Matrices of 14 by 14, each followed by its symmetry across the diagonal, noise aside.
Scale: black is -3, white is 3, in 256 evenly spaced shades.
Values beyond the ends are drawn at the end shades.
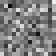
neither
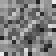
symmetric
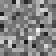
symmetric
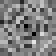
symmetric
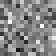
neither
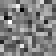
antisymmetric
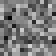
neither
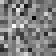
neither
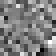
antisymmetric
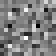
antisymmetric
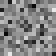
symmetric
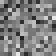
symmetric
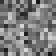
neither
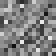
symmetric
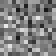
antisymmetric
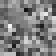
antisymmetric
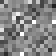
symmetric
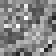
symmetric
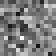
neither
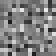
antisymmetric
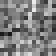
antisymmetric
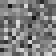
neither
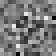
symmetric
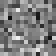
antisymmetric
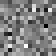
antisymmetric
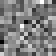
antisymmetric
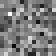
neither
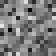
symmetric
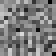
neither
